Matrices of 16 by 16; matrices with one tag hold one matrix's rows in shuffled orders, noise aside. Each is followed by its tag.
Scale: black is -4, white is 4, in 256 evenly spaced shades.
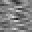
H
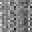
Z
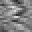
H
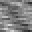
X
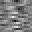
H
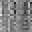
Z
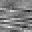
X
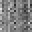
Z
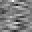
H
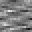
X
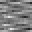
X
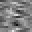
H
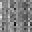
Z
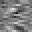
H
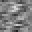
H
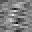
H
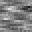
X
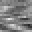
X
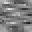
X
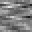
X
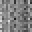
Z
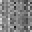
Z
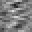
H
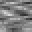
X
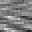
X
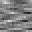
X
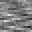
X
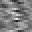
H
